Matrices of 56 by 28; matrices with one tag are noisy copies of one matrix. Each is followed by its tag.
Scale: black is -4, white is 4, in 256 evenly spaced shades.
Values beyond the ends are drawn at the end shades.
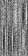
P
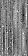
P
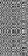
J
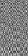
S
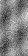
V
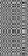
J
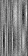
P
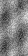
V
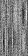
P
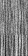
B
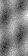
V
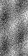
V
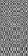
S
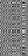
J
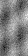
V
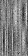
P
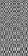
S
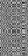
J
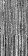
B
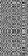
J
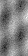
V
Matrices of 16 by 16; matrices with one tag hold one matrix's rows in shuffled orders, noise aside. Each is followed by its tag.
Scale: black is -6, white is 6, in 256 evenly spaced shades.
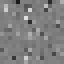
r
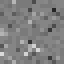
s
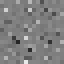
r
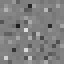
r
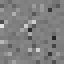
s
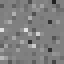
s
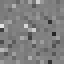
s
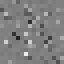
r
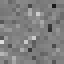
s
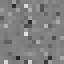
r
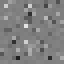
r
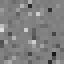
s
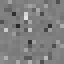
r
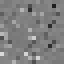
s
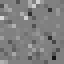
s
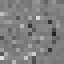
s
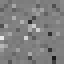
s
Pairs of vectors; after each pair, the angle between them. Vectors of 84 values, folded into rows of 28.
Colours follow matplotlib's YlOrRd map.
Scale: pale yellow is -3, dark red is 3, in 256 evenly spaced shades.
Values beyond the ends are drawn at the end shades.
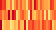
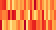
nearly parallel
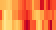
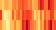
nearly parallel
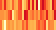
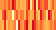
orthogonal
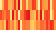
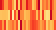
nearly opposite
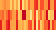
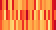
orthogonal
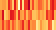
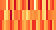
partly aligned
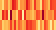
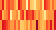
partly opposed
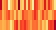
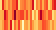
partly opposed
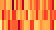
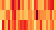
partly aligned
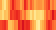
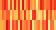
orthogonal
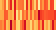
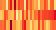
nearly parallel
